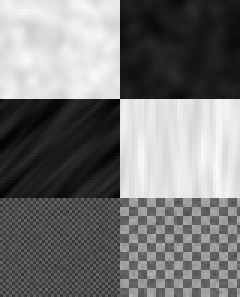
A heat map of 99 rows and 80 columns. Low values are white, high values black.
It is made of 3 by 2 panels. Panel 1,1: very low, blotchy, faint in contrast. Panel 1,2: very high, blotchy, faint in contrast. Panel 2,1: very high, slanting up to the right, faint in contrast. Panel 2,2: very low, streaked downward, faint in contrast. Panel 3,1: high, checkered. Panel 3,2: middling, checkered, strong in contrast.
